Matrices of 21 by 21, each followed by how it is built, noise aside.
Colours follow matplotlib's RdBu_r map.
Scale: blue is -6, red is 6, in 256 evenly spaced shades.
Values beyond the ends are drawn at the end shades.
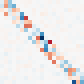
banded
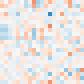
low rank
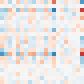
low rank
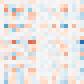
low rank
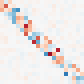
banded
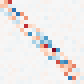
banded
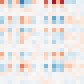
low rank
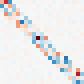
banded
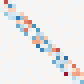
banded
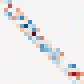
banded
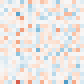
low rank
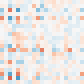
low rank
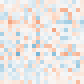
low rank
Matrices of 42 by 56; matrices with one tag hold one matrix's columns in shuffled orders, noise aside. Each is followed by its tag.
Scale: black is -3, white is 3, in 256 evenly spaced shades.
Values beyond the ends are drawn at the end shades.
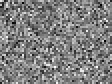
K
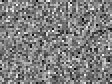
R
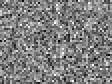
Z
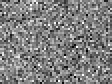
Z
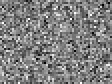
K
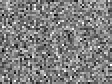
Z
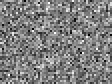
R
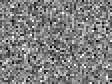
K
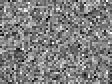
R
